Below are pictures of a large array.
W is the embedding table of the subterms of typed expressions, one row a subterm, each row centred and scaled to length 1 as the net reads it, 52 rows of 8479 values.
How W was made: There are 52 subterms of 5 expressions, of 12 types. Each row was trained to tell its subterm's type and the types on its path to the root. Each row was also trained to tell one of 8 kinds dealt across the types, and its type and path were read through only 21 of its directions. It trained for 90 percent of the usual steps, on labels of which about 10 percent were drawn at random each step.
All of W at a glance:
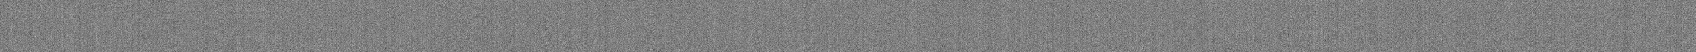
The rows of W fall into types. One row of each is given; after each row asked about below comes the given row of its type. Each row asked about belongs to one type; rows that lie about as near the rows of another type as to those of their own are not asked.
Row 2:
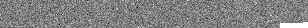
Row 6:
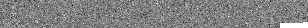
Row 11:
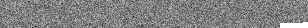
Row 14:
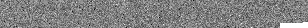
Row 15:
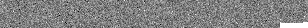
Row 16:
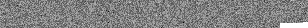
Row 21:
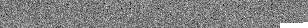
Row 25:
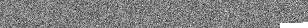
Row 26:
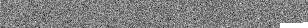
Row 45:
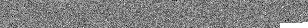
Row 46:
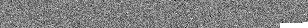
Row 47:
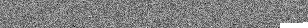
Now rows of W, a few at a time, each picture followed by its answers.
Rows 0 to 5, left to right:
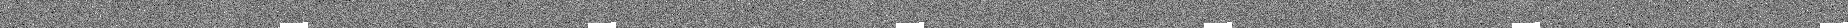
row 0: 2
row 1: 47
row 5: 11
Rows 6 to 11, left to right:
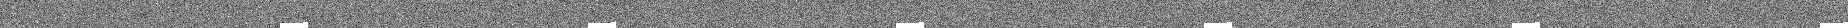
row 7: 16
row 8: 47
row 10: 25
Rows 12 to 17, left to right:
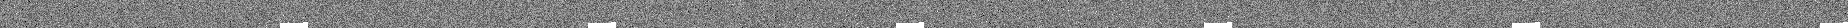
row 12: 46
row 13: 2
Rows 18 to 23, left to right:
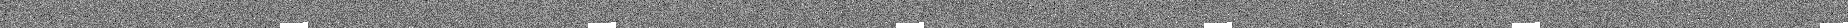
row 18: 14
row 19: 46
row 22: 25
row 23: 46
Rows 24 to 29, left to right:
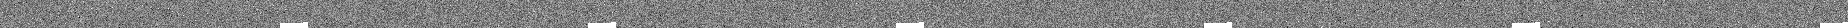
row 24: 26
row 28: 45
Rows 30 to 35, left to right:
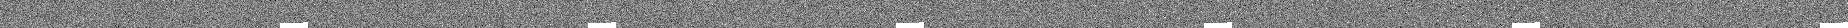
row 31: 2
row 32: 16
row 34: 16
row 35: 15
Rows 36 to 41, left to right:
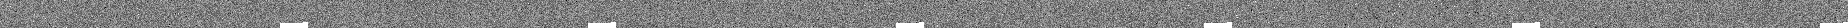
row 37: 47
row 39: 14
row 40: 47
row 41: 45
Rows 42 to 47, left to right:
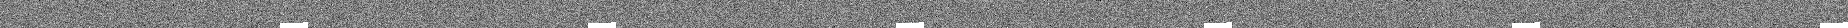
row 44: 2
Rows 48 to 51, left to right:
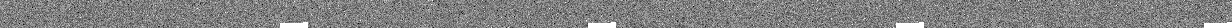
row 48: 46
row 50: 15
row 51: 21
